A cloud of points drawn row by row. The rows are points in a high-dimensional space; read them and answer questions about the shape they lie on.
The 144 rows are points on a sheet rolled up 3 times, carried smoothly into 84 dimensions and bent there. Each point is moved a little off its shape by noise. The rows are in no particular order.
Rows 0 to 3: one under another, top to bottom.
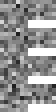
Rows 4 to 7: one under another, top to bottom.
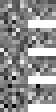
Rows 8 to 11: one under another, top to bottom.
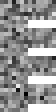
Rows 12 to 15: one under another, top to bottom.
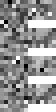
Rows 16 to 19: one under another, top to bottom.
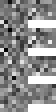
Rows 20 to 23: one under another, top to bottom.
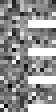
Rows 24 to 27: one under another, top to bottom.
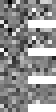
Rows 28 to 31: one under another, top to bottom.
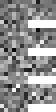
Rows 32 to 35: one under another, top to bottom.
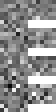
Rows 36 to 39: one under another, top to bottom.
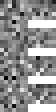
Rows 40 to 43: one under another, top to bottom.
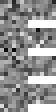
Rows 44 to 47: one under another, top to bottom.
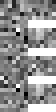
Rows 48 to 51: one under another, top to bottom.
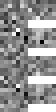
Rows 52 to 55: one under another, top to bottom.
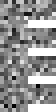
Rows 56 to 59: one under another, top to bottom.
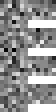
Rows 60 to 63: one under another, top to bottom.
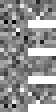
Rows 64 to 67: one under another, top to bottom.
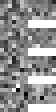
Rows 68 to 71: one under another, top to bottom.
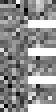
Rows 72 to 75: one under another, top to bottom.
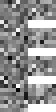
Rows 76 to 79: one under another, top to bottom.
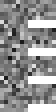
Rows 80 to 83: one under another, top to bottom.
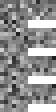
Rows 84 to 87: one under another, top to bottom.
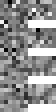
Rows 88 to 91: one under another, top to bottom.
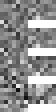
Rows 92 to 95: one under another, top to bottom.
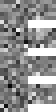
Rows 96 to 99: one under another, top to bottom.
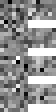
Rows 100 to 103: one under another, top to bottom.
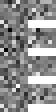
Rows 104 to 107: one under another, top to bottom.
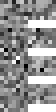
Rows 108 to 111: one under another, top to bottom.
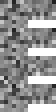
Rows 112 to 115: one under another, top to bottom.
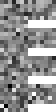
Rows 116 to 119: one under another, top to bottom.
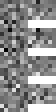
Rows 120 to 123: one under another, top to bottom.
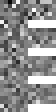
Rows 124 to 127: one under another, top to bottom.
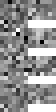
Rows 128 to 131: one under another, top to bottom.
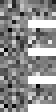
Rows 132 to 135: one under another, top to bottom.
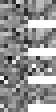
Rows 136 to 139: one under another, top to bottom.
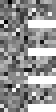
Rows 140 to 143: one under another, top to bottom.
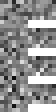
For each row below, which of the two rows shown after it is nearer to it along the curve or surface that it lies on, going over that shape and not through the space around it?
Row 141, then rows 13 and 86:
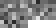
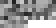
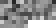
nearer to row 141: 86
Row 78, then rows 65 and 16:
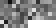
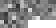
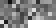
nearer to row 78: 16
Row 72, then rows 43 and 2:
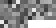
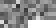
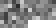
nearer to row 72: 43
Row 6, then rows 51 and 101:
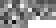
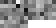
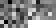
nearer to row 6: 101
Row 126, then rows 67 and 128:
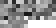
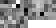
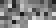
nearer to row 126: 67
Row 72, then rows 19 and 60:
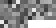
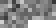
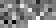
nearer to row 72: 60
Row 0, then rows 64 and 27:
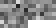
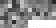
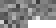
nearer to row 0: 27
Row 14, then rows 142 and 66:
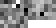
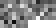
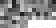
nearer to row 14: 142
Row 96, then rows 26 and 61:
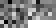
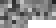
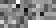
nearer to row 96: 61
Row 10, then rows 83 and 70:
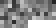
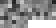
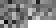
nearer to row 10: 83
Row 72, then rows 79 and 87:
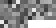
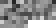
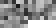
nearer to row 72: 87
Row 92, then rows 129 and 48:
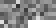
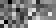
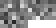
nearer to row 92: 48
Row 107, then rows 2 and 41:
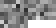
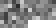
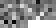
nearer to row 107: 2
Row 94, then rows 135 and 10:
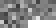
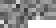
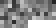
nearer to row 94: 135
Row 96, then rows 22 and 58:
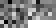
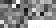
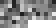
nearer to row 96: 22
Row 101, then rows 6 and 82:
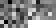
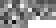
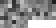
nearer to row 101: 6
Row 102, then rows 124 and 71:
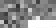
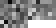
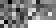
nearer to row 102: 124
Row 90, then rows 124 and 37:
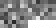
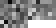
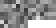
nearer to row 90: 124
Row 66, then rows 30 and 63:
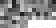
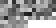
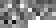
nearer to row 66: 63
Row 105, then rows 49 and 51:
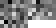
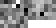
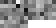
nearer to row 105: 49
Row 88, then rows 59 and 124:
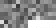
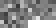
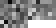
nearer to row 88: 59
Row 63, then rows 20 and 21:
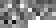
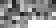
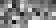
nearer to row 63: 21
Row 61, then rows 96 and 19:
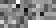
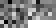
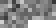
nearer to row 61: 96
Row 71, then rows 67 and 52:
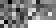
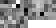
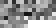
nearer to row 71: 67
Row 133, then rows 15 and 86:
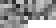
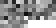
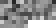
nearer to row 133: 86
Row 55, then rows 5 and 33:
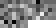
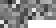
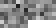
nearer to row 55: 5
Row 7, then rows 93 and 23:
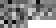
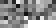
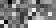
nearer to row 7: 23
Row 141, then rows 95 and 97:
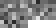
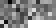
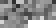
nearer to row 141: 95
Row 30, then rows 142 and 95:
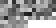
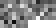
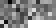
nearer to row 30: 142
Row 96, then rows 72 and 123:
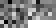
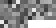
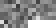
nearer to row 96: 72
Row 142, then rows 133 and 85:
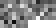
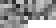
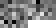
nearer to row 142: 85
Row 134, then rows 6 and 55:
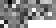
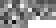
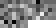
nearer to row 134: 55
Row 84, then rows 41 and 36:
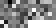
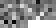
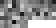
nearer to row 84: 41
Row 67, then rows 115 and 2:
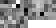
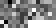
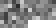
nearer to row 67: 115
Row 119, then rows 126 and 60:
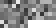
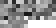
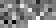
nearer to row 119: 60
